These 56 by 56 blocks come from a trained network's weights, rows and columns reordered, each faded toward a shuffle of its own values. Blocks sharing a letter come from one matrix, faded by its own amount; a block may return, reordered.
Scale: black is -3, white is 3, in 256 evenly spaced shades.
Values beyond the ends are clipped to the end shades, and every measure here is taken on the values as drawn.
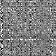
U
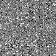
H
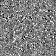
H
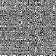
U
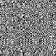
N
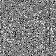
H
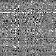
U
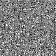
H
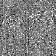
H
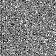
H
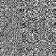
N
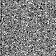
H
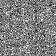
H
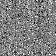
H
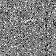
H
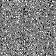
H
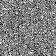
H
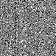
H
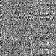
N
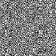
N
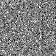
H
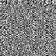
N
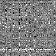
U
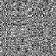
N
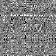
U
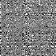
U
